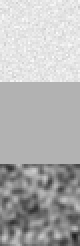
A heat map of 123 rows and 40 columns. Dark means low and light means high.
It is made of 3 by 1 panels. Panel 1,1: very high, fine-grained, faint in contrast. Panel 2,1: high, flat. Panel 3,1: middling, blotchy, strong in contrast.
